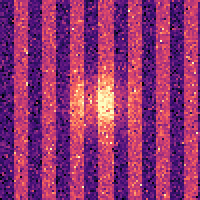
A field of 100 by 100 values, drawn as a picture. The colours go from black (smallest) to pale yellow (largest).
Stripes running up and down repeat 7 times from left to right. A single bump stands in the centre. The centre is the ninth with the highest average.
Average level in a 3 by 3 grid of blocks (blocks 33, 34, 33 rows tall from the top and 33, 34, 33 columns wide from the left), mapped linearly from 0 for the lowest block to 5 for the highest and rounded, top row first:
011
051
011
